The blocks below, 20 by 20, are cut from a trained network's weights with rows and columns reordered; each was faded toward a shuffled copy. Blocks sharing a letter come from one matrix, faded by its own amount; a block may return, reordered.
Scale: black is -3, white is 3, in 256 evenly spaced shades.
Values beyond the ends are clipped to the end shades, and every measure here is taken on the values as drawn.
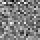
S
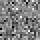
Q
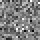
Q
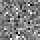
Q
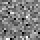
Q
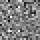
Q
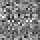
S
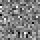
Q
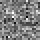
Q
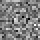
S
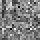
S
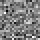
S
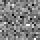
Q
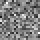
S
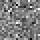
Q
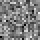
Q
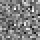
Q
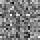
S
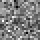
Q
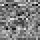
S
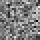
S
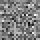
S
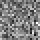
S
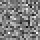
S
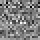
S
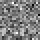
S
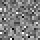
Q
